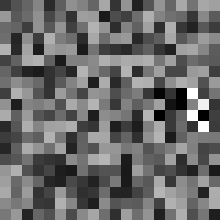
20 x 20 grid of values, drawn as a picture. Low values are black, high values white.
The middle right is the roughest part. In the middle right lies a patch that is rougher than the rest. There are no regular stripes. Neither half mirrors the other.
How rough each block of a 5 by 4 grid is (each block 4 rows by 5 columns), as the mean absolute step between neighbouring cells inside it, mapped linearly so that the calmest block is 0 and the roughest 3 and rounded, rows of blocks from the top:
0 1 1 0
1 1 1 1
1 1 1 3
0 1 0 1
0 0 0 1
